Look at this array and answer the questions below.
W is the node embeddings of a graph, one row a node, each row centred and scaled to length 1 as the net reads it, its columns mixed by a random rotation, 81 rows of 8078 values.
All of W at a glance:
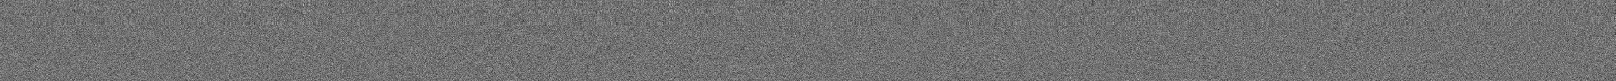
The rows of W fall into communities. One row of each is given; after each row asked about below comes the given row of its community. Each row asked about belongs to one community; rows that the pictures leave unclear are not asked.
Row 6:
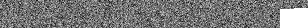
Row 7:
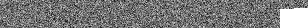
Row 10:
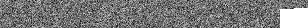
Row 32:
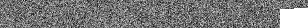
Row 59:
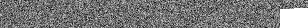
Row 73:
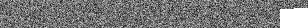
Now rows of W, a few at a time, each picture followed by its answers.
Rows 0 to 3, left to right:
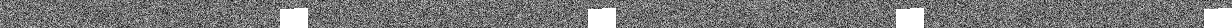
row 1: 10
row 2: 7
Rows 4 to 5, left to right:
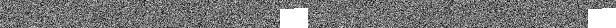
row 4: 10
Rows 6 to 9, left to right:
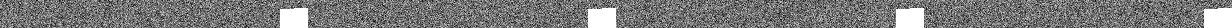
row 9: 73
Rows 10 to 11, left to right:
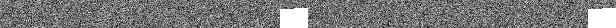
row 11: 10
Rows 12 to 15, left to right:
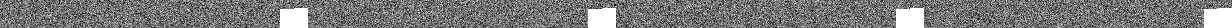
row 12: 6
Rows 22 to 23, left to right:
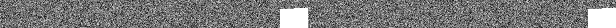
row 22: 10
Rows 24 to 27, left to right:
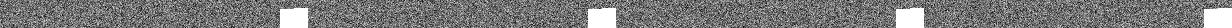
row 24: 10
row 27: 59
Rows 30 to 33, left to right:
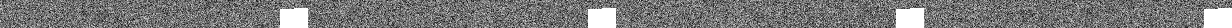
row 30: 59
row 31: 10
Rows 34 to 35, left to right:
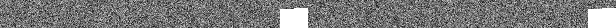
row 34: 32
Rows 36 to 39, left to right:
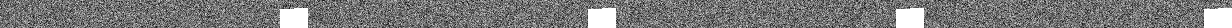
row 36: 7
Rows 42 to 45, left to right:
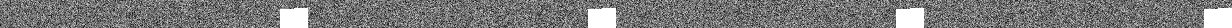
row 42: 7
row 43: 10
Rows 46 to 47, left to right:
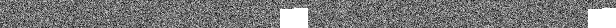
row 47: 32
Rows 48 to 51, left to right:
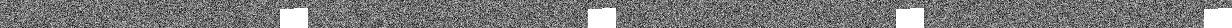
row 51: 6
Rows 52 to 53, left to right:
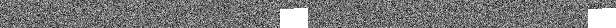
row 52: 73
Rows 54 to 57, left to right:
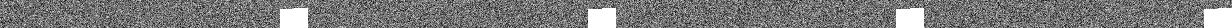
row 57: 7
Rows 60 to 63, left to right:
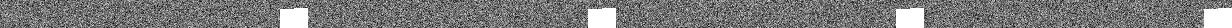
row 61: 7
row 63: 7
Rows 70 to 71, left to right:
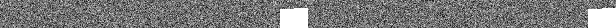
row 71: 7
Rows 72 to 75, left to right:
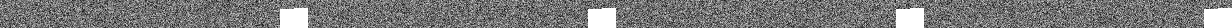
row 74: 6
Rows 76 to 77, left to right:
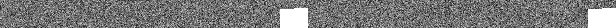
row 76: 7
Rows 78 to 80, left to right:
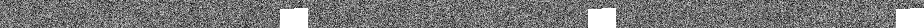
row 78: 6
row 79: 10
